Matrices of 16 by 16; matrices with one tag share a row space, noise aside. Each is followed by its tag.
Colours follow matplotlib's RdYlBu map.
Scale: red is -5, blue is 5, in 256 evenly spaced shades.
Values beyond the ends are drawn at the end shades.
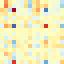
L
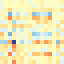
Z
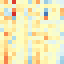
L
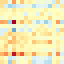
Z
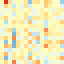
L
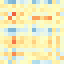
Z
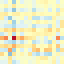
Z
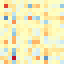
L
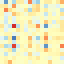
L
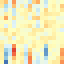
L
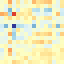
Z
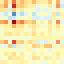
Z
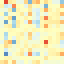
L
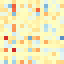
L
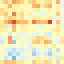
Z
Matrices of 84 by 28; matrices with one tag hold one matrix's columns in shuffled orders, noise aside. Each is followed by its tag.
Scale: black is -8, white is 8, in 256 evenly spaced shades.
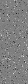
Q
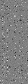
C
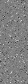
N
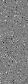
N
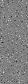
N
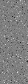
N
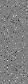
C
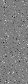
N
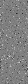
Q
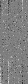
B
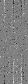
B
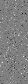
Q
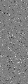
Q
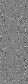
C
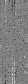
B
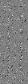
C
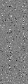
C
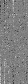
B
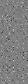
C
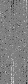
B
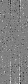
B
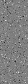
N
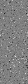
Q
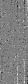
B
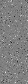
N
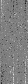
B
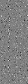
C
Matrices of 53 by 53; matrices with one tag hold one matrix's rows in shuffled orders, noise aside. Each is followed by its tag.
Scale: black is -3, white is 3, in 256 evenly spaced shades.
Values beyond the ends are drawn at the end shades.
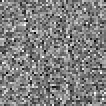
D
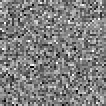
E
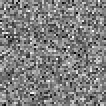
E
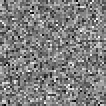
E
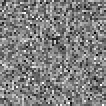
D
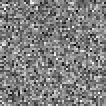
E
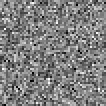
E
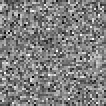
E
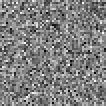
D
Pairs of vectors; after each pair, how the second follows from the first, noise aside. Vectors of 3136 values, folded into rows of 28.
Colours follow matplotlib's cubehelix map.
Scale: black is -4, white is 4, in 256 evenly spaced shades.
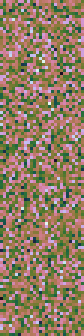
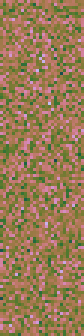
shrunk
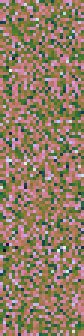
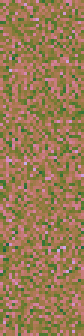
shrunk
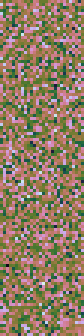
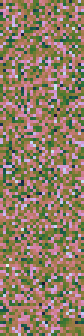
negated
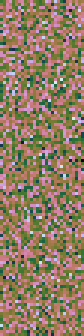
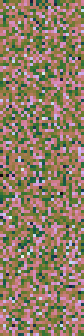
reversed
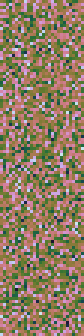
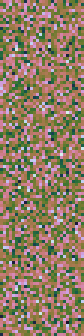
sign-scrambled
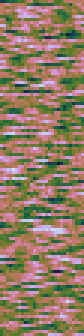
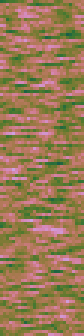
shrunk
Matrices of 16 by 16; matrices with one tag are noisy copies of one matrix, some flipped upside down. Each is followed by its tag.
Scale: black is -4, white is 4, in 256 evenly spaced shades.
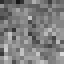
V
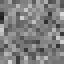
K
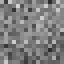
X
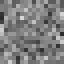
K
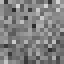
X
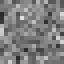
K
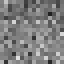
X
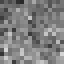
V
